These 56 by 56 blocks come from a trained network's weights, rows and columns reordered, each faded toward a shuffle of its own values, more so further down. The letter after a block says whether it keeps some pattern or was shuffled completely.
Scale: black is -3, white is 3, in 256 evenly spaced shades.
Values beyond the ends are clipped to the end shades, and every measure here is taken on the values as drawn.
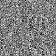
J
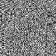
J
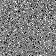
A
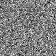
A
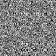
J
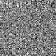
J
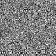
J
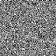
J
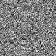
J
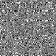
J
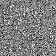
A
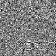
J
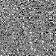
J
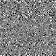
J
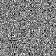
J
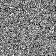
A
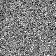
A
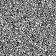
A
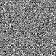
J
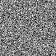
A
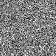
A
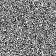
A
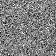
A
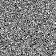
A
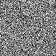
A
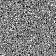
A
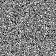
A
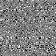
J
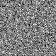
A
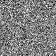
A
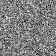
A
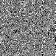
J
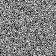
A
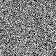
A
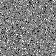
A
